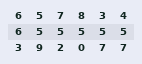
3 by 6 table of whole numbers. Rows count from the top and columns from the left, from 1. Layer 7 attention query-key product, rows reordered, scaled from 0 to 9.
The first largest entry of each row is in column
4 1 2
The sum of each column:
15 19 14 13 15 16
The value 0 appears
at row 3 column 4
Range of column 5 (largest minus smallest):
4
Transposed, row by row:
6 6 3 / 5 5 9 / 7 5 2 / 8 5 0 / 3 5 7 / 4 5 7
